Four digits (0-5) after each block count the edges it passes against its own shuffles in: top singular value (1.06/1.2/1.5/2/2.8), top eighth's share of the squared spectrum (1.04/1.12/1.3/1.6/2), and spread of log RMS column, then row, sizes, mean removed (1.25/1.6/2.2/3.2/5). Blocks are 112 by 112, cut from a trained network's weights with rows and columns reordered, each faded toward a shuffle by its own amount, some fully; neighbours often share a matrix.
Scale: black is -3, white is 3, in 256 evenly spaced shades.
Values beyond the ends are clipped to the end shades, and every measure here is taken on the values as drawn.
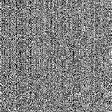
4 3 2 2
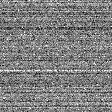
4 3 0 3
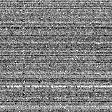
5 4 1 3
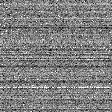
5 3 0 3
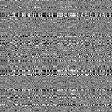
5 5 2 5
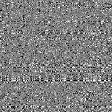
4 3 0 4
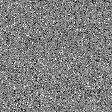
2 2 0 0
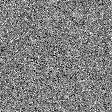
0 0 0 0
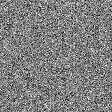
1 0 0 0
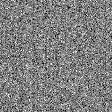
2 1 1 0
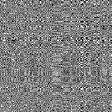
5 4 3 3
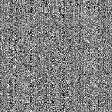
4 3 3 2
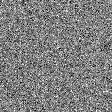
1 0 0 0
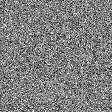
0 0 0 0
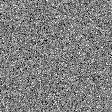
0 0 0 0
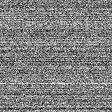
4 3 0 2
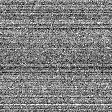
5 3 0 3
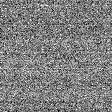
2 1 0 0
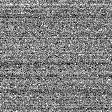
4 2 0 2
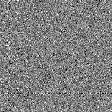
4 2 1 1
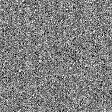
2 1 1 0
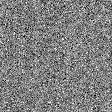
2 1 0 0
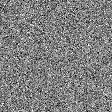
0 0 0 0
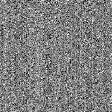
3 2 2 1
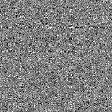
4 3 1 2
